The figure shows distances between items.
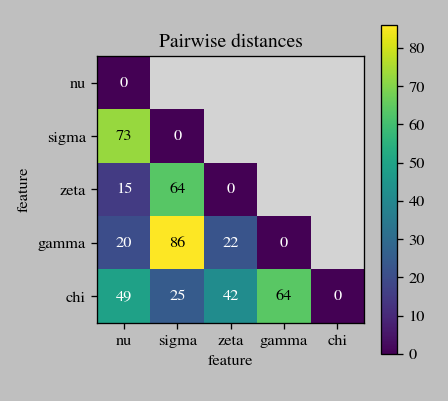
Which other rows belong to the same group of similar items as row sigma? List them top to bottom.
chi
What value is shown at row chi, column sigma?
25
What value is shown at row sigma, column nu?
73
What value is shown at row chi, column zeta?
42
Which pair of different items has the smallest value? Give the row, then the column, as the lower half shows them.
zeta, nu
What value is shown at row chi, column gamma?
64
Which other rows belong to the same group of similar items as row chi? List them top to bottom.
sigma
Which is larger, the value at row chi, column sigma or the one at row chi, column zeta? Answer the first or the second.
the second
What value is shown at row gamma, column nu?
20
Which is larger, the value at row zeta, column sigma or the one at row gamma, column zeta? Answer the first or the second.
the first
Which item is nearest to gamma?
nu
